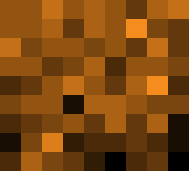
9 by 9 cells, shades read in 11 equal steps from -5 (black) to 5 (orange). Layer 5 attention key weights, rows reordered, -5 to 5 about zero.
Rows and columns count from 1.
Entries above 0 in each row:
8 6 5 5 5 5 3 1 1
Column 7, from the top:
-1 5 -1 1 2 1 -1 -1 -2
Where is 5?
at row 2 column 7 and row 5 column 8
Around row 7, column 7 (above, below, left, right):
1 -1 2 2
